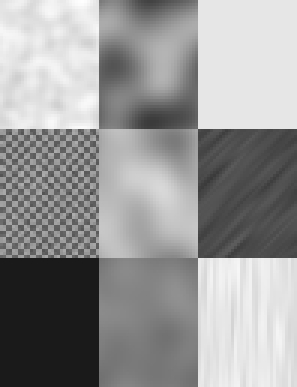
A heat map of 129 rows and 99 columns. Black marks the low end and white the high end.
The table splits into 3 rows of 3 panels. Panel 1,1: very high, blotchy, faint in contrast. Panel 1,2: middling, smooth, strong in contrast. Panel 1,3: very high, flat. Panel 2,1: middling, checkered, strong in contrast. Panel 2,2: high, smooth. Panel 2,3: low, slanting up to the right, faint in contrast. Panel 3,1: very low, flat. Panel 3,2: middling, smooth, faint in contrast. Panel 3,3: very high, streaked downward, faint in contrast.
